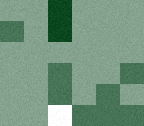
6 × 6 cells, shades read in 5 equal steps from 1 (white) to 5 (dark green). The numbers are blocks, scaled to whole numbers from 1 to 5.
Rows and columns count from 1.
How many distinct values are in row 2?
3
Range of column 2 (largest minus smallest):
0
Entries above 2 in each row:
6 6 6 6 6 5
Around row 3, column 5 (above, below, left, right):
3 3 3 3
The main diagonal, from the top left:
3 3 3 3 4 4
